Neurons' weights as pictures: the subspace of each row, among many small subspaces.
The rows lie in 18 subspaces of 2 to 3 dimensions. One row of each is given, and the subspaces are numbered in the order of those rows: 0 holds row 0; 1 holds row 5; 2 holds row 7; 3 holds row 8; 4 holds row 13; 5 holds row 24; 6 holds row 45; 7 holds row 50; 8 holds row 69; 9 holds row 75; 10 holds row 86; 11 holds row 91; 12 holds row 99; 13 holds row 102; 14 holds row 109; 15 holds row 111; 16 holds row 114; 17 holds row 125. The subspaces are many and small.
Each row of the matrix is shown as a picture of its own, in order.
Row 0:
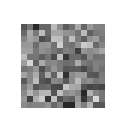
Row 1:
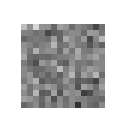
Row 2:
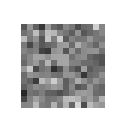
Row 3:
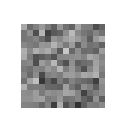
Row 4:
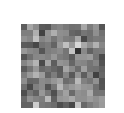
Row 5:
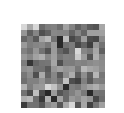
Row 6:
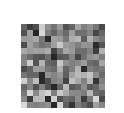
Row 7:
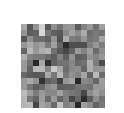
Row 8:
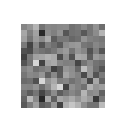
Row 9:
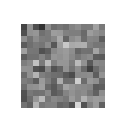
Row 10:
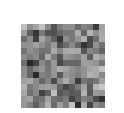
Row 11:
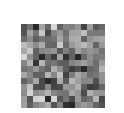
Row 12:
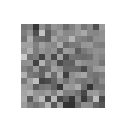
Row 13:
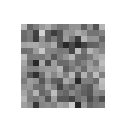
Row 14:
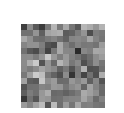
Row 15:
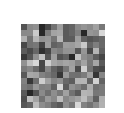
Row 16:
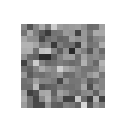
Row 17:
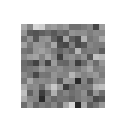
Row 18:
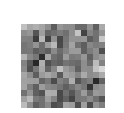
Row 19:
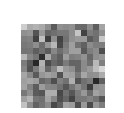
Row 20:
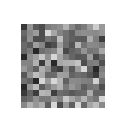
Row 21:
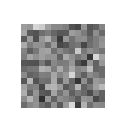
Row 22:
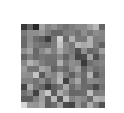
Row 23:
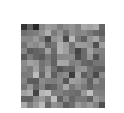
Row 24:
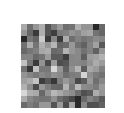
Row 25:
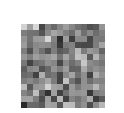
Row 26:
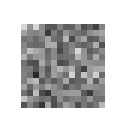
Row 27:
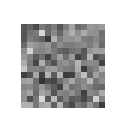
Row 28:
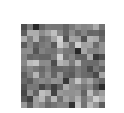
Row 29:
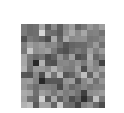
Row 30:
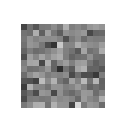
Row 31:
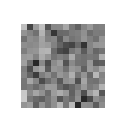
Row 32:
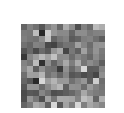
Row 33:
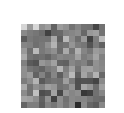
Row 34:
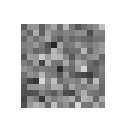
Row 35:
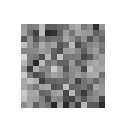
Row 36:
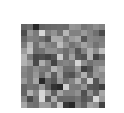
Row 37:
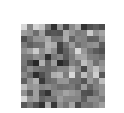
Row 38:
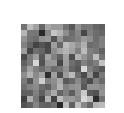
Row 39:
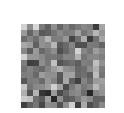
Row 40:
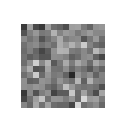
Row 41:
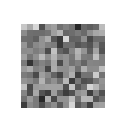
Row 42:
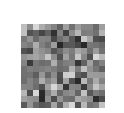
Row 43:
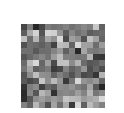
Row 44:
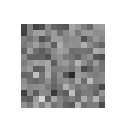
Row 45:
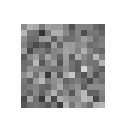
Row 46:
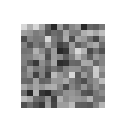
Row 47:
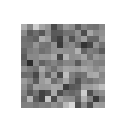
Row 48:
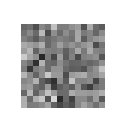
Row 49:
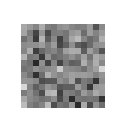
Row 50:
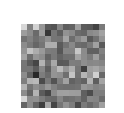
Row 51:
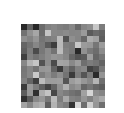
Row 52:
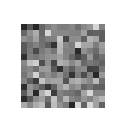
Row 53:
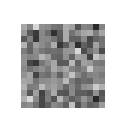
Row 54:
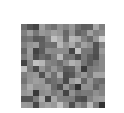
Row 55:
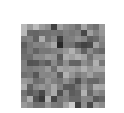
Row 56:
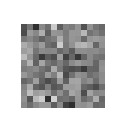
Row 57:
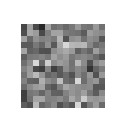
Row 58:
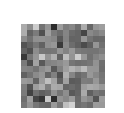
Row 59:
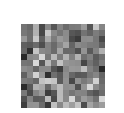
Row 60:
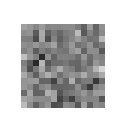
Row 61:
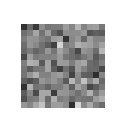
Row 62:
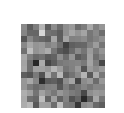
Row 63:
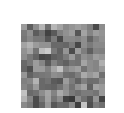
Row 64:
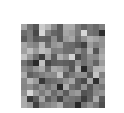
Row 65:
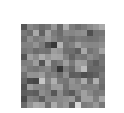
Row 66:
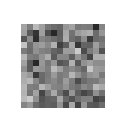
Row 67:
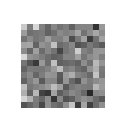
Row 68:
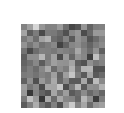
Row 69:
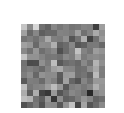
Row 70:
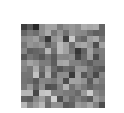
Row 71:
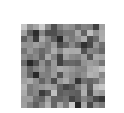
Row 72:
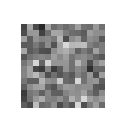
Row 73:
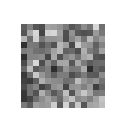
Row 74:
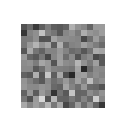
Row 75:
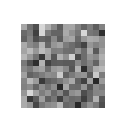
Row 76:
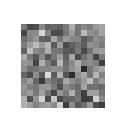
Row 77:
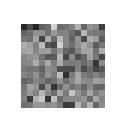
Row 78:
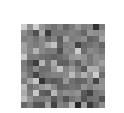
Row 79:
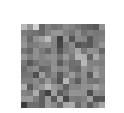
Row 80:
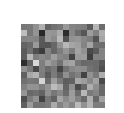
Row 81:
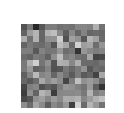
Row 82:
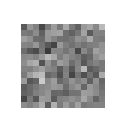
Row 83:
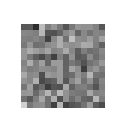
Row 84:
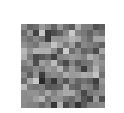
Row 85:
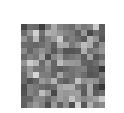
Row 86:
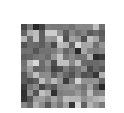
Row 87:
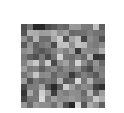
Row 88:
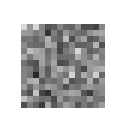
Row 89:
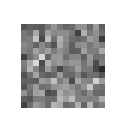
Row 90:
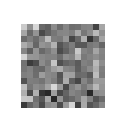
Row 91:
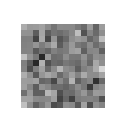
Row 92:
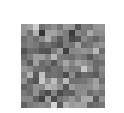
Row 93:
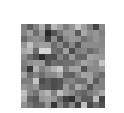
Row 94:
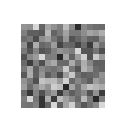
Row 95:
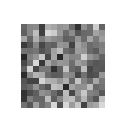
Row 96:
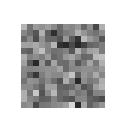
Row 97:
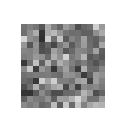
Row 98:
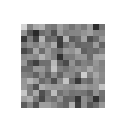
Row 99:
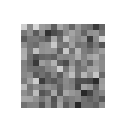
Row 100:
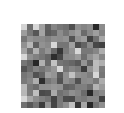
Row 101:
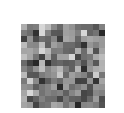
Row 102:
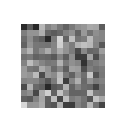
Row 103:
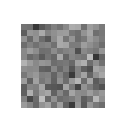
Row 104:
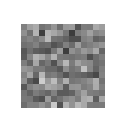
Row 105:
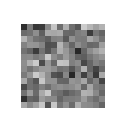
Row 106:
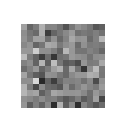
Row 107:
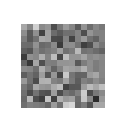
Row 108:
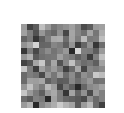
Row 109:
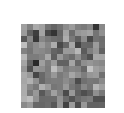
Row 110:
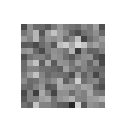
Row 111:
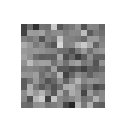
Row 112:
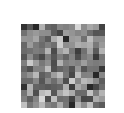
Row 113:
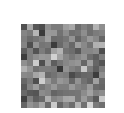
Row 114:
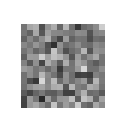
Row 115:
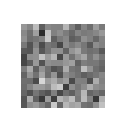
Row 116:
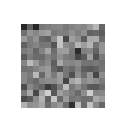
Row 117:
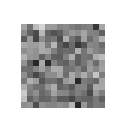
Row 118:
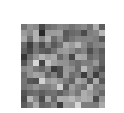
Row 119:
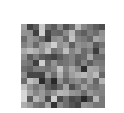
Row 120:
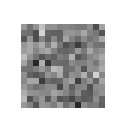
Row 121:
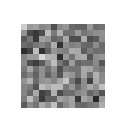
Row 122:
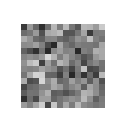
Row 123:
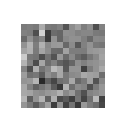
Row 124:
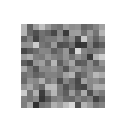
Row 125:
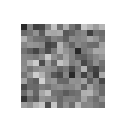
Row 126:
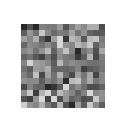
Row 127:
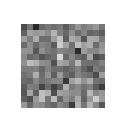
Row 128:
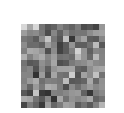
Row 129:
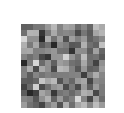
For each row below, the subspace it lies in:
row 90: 8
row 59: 15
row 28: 10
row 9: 2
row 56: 15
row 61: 16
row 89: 11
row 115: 10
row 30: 16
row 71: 0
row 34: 16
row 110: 4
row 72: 2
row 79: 13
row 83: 13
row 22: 13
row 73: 14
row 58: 15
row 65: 16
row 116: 1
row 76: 6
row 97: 5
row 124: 4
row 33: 12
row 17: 3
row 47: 0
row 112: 16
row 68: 9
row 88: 7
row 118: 3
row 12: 0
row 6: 8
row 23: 7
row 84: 12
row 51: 1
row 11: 15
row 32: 1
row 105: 17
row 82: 17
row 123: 10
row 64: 9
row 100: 8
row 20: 13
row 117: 3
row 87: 3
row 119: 7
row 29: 2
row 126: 1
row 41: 16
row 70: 7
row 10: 0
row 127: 10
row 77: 11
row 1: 12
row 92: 12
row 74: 6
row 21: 9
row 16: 5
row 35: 14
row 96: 4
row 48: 11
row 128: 7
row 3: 12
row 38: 6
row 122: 17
